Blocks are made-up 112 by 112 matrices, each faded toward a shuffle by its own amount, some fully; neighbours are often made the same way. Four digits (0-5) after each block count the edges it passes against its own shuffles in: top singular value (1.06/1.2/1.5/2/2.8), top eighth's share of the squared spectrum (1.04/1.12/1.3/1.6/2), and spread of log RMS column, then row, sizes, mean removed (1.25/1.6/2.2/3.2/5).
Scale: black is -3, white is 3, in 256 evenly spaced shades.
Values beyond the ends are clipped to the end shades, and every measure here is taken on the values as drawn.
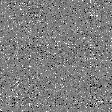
1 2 2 2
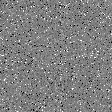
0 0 0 0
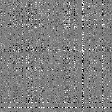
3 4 4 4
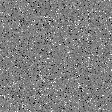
1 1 1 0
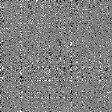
2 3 3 3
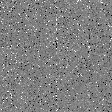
2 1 1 0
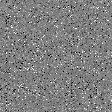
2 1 1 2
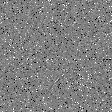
1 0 0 0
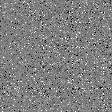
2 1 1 1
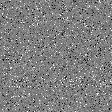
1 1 0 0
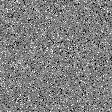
1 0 0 0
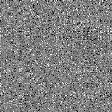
4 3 1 2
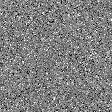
2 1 0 0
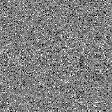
4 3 1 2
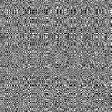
5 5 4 4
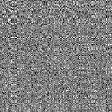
5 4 3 3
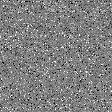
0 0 0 1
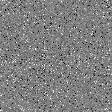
1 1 1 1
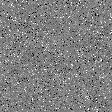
0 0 0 0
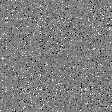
1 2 1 1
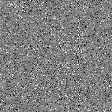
3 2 1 0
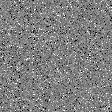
3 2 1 0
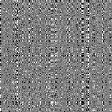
5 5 4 3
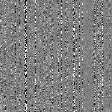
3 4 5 0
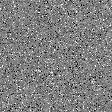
0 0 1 0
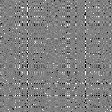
5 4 3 3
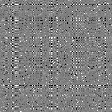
5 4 3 3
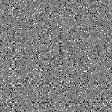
4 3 2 2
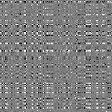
5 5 4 4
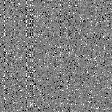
4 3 2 1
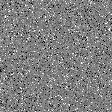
2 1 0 0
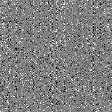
4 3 2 1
